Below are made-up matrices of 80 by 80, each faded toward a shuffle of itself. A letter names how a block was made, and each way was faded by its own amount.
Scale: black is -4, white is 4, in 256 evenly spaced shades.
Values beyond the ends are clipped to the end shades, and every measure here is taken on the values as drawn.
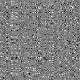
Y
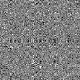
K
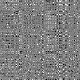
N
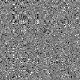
Y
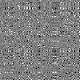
N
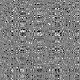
N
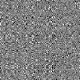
K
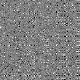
Y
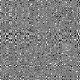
N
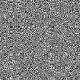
K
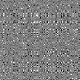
N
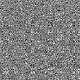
K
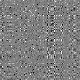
N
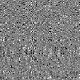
Y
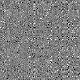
Y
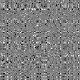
N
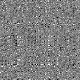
Y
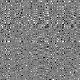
N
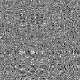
Y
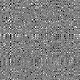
N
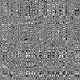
N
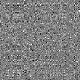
K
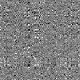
Y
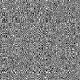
K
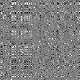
N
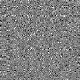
Y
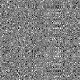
K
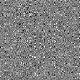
Y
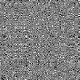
Y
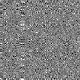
K
